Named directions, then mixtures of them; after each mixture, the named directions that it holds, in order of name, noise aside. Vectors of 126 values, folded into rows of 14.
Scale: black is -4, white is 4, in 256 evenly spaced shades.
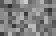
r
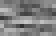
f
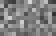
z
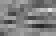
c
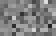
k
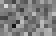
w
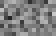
z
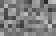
c, k, z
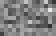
c, k, z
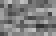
c, r, z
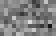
c, f, k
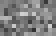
f, k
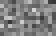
c, z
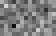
w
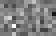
k, w, z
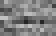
f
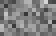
k, r, z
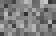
k, r, z
